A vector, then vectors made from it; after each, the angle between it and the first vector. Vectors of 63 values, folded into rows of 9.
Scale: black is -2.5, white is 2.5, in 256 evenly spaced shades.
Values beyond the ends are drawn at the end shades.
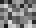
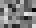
orthogonal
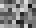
orthogonal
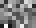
partly opposed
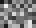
nearly parallel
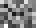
nearly opposite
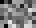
nearly parallel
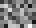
nearly parallel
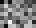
nearly parallel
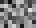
nearly parallel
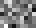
partly opposed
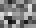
orthogonal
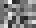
partly opposed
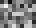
nearly parallel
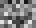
partly aligned
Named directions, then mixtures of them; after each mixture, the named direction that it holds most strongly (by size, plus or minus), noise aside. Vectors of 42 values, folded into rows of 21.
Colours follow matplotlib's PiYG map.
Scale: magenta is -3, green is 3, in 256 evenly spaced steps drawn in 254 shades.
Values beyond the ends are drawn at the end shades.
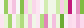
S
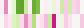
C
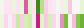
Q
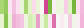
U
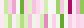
S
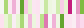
S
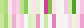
U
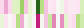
Q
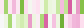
S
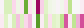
Q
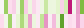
S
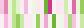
U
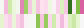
S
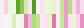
C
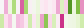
S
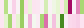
S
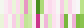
Q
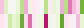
S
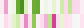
C
